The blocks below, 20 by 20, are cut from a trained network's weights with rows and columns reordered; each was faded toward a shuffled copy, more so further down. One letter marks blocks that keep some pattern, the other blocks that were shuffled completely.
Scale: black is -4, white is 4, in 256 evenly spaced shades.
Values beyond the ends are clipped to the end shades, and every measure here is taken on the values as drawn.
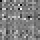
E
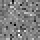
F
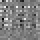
E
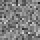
F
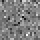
F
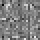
E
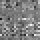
E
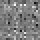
E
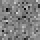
F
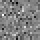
F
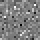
F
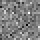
F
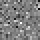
F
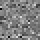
E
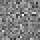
E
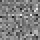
E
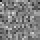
E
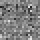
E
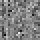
E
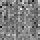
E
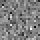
F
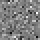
F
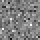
F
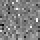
F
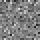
F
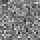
F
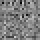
E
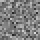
F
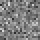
F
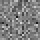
E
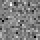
F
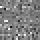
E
